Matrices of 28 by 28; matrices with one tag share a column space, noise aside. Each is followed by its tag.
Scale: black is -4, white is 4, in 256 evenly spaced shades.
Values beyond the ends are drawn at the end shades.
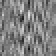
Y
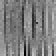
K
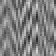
Y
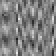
Y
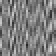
Y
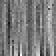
K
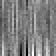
K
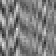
Y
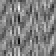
Y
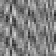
Y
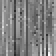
K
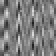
Y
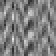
Y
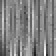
K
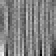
K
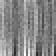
K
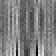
K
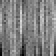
K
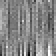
K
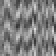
Y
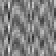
Y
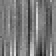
K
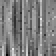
K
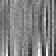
K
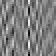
Y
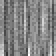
K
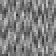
Y
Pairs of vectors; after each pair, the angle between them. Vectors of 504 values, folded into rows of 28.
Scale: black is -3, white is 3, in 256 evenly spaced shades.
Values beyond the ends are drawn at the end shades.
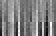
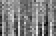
nearly parallel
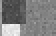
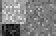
nearly opposite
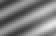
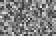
orthogonal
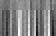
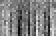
nearly opposite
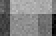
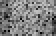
partly aligned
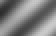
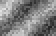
nearly opposite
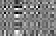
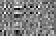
nearly opposite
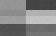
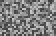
orthogonal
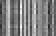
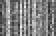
nearly parallel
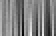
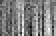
nearly opposite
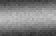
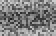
partly opposed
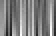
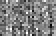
partly opposed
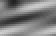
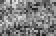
partly opposed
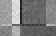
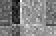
nearly opposite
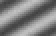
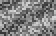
partly aligned
